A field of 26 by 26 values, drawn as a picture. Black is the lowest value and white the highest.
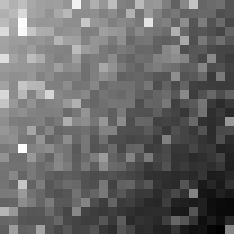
There is an overall slope up to the top left. On average the colour sits 40% of the way up the scale. The ninth with the lowest average is the bottom right. The top left is the ninth with the highest average.
